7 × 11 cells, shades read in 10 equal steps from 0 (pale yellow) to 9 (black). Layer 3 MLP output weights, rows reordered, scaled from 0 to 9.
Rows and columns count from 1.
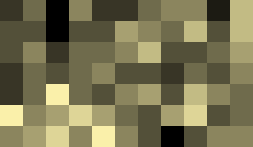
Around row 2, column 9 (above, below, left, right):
4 6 5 6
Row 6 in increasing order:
0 1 1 3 3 3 4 5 5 6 6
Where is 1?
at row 6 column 4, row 6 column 9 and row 7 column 3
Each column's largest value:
7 6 9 6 7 7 6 9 6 8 5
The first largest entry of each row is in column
3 3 3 1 1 7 8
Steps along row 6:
up down down up up up down down up down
